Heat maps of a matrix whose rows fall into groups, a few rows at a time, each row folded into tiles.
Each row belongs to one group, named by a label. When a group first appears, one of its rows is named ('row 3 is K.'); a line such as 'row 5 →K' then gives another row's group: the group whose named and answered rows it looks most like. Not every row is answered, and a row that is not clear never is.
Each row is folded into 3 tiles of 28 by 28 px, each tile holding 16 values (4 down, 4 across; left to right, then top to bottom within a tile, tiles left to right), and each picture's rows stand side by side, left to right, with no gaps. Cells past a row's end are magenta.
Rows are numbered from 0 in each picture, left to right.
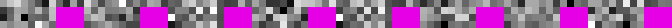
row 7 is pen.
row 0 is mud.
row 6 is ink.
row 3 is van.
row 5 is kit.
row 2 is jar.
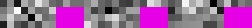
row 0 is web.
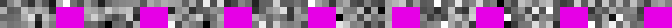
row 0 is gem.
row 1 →kit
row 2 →pen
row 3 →gem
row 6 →jar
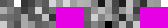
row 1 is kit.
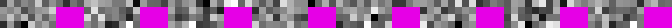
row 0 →web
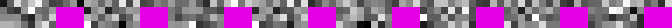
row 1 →pen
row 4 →kit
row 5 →jar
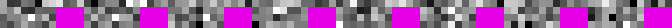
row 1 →van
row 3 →ink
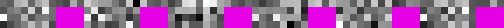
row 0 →jar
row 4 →pen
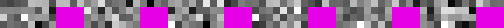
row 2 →pen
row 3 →jar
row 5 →gem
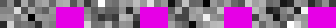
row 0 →web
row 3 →mud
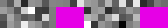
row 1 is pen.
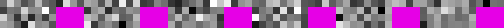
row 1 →pen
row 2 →van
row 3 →jar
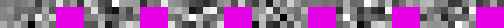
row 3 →web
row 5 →mud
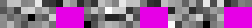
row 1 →ink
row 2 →pen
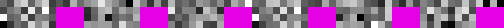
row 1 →mud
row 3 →jar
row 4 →mud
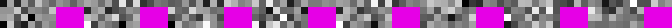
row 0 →web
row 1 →pen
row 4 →pen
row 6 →jar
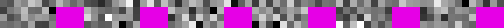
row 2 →van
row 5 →mud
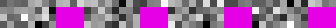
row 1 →kit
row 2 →pen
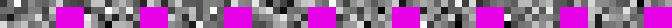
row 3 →van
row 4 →van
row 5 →pen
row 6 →jar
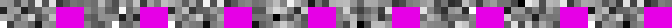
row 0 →pen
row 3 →ink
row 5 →mud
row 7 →pen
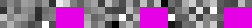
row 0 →gem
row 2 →jar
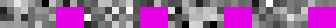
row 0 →mud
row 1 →jar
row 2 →gem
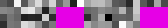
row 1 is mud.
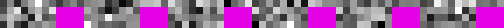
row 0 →web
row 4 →gem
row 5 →ink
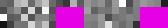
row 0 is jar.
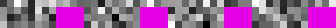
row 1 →web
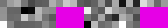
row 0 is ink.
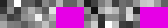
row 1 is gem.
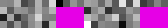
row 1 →pen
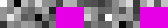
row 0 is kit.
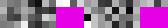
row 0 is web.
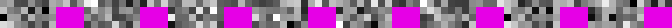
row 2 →jar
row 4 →pen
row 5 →van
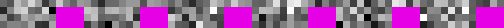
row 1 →kit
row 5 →jar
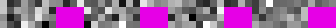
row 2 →mud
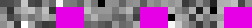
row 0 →gem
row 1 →kit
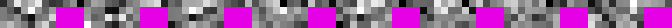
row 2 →ink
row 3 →gem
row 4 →ink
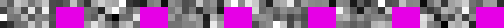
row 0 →jar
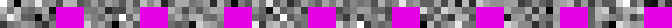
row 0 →kit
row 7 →web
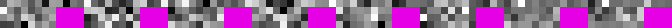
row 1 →van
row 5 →jar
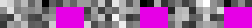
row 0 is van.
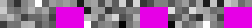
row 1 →pen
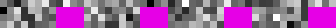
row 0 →web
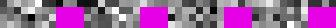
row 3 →mud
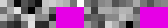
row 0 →van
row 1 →gem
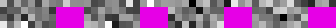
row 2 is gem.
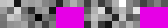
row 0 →kit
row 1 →web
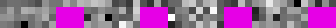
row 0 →kit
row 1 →mud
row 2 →jar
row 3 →mud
